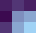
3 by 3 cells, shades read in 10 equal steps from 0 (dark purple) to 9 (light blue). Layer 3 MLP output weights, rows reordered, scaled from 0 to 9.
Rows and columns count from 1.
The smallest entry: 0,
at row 2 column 1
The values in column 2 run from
2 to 7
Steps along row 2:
up up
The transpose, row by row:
1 0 2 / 2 6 7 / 1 7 9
